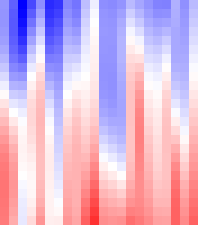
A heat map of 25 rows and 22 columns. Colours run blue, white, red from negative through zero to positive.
There is an overall slope up to the bottom. The grain runs up and down. The ninth with the lowest average is the top left. The top left is the roughest part.
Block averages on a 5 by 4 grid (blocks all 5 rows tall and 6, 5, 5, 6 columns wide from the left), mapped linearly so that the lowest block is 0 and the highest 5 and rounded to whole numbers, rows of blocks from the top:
0111
2222
3333
4434
4555
